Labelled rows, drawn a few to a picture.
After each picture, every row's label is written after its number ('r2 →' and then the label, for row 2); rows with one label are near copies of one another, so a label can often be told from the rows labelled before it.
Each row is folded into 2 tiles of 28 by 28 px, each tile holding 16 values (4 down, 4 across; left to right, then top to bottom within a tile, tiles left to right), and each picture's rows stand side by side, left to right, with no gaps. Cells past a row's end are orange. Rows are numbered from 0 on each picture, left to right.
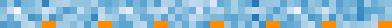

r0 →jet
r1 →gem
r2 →jet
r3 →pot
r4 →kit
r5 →jet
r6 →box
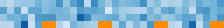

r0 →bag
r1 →box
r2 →kit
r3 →bag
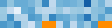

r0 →jet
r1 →kit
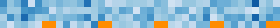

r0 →box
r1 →kit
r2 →gem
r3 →gem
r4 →kit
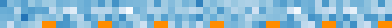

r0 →box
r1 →jet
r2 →jet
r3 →kit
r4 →pot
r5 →jet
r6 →jet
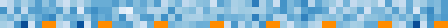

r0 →bag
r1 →bag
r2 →jet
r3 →pot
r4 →kit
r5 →box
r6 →pot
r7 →bag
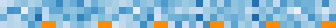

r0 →gem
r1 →box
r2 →gem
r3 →kit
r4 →kit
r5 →jet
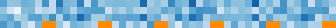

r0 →jet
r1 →box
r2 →kit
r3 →box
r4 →kit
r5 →box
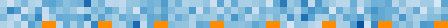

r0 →gem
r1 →kit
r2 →bag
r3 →pot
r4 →pot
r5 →box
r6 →bag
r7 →pot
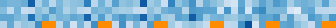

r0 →kit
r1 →kit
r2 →kit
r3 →box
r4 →bag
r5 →jet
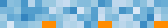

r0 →box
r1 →gem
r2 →gem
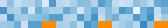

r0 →pot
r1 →gem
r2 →gem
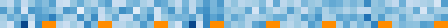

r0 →bag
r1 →gem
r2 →gem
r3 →bag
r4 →pot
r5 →gem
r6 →kit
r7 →pot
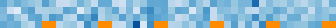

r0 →jet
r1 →gem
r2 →bag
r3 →gem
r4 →kit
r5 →pot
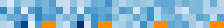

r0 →bag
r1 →bag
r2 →gem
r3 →jet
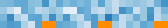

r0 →jet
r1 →jet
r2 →gem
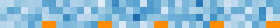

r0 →gem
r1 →pot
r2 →box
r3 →kit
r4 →gem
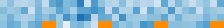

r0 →pot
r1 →box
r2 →pot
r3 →pot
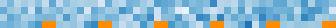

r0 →pot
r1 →pot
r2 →gem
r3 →jet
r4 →bag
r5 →box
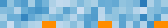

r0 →box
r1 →gem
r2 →kit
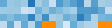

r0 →kit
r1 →box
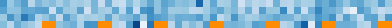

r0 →box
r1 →pot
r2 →bag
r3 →kit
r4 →pot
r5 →bag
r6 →jet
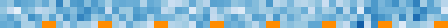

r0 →jet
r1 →box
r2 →box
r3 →gem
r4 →jet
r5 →pot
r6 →bag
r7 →box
